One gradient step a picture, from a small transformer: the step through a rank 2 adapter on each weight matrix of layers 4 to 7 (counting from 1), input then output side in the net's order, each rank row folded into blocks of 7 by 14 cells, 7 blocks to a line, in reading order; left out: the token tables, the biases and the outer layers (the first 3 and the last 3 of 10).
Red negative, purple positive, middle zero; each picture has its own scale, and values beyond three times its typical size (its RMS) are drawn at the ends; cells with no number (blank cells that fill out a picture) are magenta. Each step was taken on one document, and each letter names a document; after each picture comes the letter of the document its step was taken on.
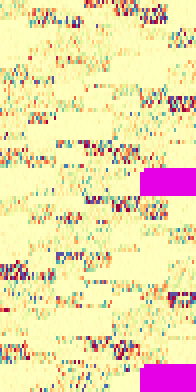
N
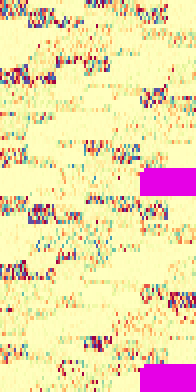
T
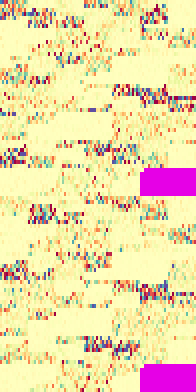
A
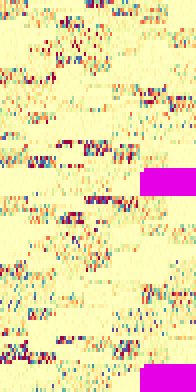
A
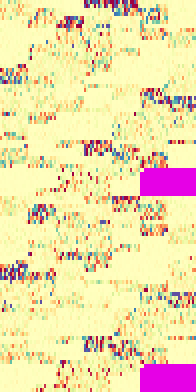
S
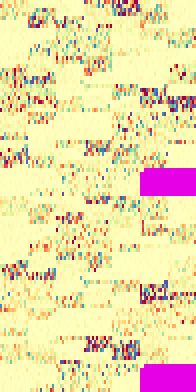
A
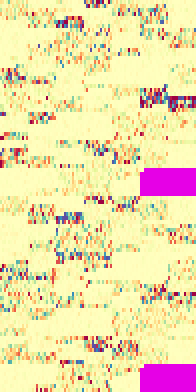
A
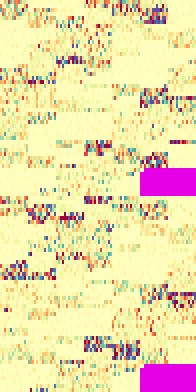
S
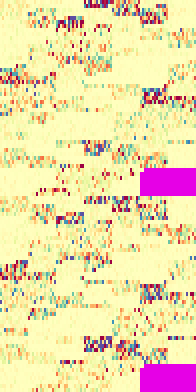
S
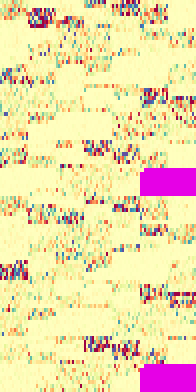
T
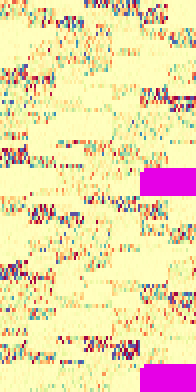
T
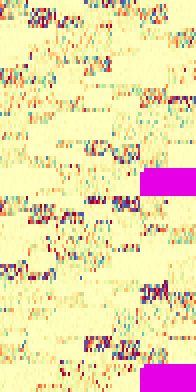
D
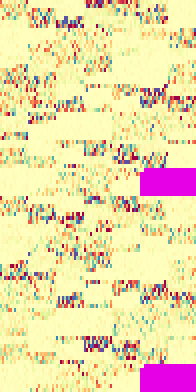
D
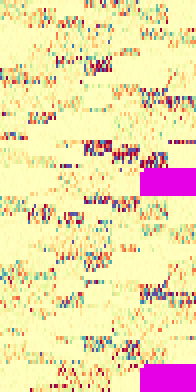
S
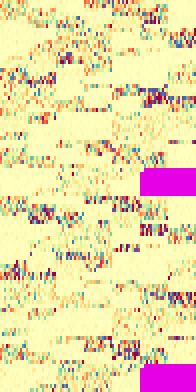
S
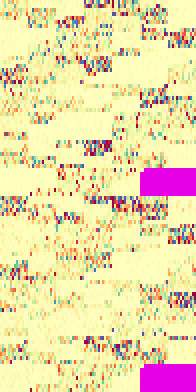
D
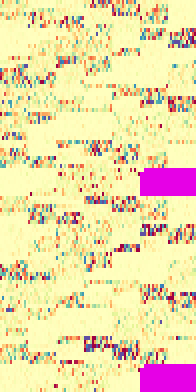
T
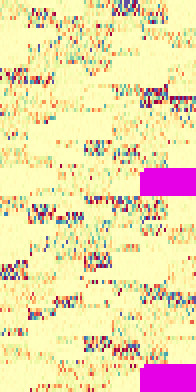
D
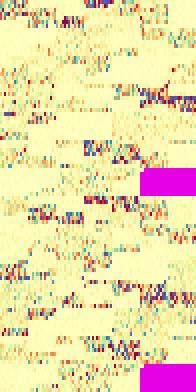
A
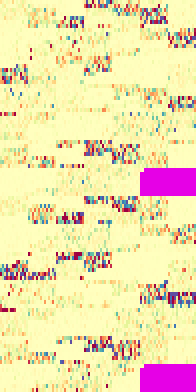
N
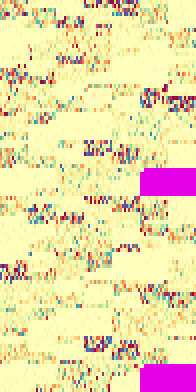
A
